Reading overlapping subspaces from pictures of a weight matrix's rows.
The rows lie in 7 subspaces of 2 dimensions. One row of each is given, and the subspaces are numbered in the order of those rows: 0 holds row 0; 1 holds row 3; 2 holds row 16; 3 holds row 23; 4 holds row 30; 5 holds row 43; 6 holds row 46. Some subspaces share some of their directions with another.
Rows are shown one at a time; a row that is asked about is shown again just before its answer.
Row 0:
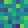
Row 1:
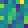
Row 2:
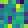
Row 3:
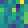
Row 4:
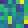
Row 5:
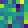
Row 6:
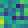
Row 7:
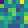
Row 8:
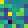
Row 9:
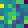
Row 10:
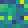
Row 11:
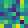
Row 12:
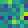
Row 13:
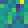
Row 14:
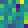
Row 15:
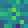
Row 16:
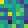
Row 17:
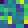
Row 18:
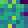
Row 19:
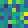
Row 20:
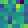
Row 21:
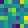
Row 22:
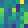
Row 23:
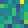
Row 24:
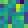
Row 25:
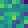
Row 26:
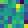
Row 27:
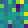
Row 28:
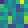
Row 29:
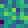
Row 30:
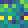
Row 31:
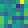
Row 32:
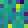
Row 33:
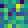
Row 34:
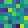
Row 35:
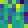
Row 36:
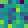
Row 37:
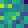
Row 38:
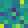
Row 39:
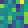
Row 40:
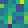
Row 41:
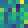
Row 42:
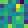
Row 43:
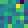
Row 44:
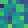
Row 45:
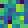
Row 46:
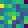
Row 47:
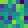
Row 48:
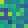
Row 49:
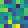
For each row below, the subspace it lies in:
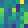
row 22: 1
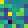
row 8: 2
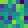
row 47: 4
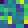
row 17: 2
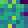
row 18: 6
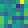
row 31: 5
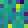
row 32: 4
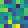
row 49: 0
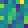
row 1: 6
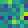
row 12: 4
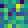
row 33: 2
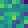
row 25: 6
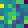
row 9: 6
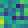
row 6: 5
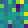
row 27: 4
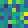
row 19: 4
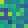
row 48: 2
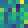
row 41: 1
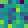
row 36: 5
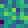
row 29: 5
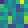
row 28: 2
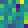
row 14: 1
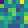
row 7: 0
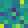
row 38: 3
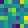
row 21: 0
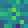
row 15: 3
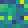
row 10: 4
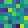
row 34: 0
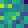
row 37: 6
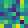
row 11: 3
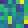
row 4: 2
